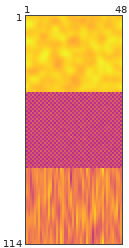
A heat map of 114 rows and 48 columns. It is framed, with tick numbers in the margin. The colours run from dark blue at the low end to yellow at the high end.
It is made of 3 by 1 panels. Panel 1,1: very high, blotchy, faint in contrast. Panel 2,1: middling, checkered. Panel 3,1: high, streaked downward.
